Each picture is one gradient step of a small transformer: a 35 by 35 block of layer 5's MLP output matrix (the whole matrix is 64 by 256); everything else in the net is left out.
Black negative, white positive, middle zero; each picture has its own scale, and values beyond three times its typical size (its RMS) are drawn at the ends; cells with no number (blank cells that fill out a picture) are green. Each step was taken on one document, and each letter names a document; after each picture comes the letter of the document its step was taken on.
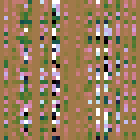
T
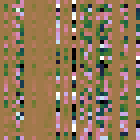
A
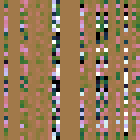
T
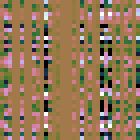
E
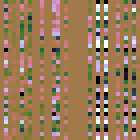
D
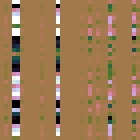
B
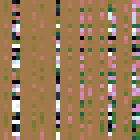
B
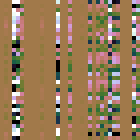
B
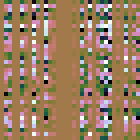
E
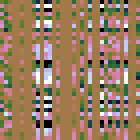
E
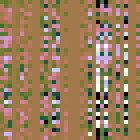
T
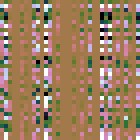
E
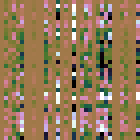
A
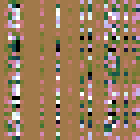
B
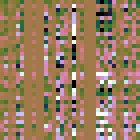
A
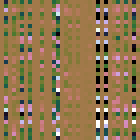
D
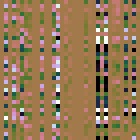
D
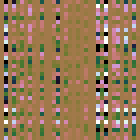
D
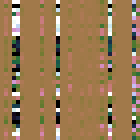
B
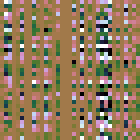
E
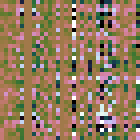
A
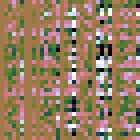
A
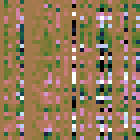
A
